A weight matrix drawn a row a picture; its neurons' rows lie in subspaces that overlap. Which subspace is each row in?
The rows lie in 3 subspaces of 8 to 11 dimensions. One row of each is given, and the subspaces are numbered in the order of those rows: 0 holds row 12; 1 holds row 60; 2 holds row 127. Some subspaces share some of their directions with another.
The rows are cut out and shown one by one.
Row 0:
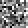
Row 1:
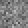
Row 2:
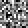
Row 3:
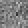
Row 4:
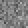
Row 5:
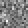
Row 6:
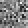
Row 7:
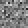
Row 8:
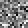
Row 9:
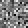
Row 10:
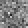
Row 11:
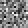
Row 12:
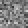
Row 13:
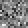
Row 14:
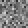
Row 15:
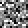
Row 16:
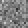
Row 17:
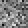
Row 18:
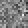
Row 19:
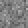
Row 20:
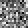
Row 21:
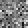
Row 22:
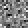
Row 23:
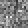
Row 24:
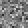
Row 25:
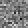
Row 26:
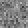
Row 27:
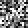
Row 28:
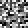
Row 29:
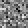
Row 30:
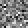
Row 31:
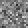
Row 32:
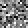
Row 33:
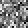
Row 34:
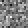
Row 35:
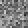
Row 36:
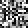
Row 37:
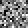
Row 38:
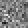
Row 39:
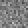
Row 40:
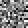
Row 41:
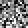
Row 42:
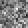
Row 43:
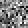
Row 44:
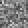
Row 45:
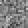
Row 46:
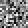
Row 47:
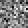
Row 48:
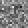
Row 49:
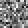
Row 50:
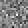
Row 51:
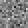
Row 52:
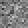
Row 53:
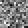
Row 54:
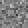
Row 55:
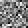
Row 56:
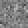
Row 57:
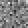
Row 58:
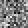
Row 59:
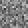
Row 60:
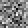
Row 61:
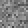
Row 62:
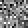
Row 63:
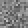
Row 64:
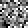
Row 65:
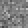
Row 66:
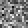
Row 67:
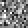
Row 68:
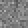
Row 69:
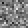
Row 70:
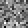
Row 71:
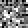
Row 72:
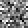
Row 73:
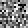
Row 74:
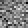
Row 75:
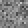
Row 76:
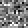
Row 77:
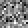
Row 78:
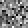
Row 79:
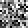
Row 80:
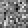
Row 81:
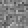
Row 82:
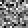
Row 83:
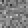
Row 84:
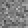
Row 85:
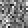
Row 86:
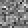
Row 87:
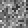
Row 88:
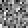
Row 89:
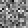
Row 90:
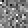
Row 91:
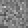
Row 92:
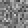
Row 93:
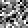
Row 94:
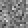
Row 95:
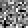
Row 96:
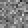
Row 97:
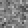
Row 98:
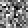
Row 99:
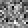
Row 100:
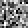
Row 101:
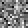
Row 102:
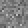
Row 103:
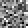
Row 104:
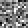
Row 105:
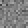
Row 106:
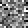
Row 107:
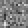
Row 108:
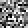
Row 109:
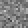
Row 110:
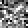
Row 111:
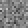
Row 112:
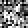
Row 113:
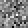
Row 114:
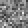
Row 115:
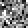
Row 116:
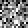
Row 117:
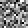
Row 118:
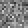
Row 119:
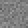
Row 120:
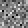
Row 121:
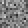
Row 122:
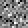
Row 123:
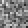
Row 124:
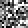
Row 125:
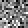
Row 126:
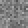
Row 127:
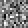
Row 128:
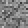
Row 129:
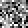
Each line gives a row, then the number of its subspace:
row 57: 1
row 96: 0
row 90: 0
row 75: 1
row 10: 1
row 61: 2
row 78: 2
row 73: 2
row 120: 2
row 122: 0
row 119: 0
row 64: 0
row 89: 0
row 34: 2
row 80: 2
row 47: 2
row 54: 2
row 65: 1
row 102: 0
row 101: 1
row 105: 0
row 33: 2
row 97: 1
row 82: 0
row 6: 2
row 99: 0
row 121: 2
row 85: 0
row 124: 2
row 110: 1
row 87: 2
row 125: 1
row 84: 0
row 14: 2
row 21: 1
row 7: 1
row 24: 0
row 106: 0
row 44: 2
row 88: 0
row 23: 0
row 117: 0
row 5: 2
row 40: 0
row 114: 2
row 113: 2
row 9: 0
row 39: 2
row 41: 0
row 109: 1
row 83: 2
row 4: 0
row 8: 0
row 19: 2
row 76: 2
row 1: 1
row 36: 0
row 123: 0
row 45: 2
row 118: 0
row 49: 0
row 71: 1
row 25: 2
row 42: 2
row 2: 0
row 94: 2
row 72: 0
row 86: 0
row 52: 0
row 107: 2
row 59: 0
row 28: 0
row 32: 0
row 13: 1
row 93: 0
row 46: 2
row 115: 2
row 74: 1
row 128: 1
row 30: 0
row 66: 0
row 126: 2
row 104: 1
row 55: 1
